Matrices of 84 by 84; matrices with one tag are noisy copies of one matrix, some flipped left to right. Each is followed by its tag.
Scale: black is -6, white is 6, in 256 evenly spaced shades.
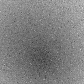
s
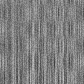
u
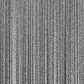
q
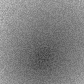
s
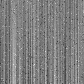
q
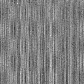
u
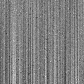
q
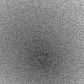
s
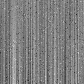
q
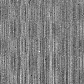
u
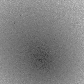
s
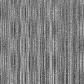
u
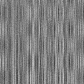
u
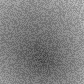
s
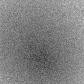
s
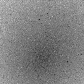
s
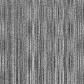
u
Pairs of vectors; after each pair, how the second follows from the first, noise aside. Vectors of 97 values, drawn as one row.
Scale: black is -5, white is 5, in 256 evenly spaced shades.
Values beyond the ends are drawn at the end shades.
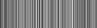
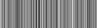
sign-scrambled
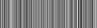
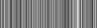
sign-scrambled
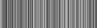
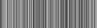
negated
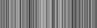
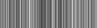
negated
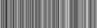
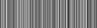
sign-scrambled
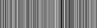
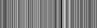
sign-scrambled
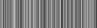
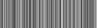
negated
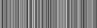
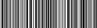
scaled up
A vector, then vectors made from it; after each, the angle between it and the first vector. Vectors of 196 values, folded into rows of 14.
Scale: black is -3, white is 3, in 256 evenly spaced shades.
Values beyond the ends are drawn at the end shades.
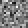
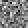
nearly opposite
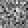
orthogonal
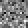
partly aligned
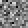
nearly opposite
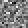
nearly parallel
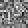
partly aligned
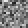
nearly parallel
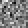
nearly parallel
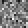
partly opposed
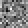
orthogonal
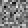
nearly parallel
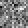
orthogonal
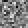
nearly opposite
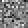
partly aligned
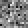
partly opposed
